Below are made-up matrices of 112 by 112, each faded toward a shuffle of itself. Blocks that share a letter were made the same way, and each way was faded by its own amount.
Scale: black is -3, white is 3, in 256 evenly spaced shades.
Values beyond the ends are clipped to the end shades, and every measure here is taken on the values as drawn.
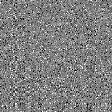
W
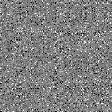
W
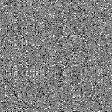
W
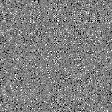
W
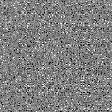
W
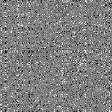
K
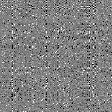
K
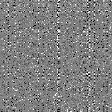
K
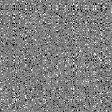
K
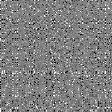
K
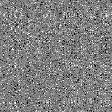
W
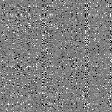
K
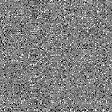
W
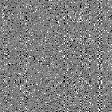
K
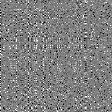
K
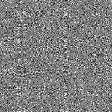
W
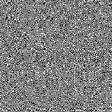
W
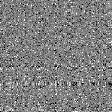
W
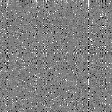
K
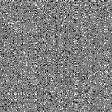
W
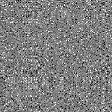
W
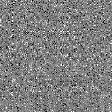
W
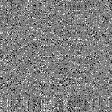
W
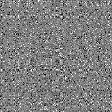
W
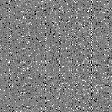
K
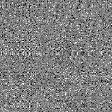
W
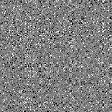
W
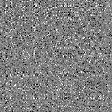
W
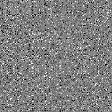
W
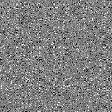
W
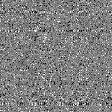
W
